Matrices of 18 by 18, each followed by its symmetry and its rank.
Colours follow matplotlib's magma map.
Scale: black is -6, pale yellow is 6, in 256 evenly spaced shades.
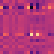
neither, rank two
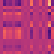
neither, rank one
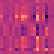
neither, rank two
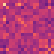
symmetric, rank three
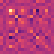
symmetric, rank three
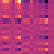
neither, rank one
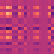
neither, rank one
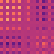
symmetric, rank one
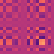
symmetric, rank one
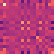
symmetric, rank three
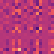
neither, rank two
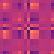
symmetric, rank one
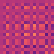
symmetric, rank one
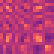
symmetric, rank three
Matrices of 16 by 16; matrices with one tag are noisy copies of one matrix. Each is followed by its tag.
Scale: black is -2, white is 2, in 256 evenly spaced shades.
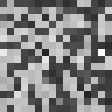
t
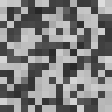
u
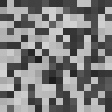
t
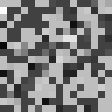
u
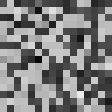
t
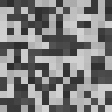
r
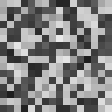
u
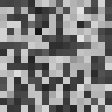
r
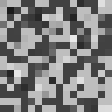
u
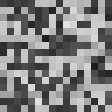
r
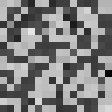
u
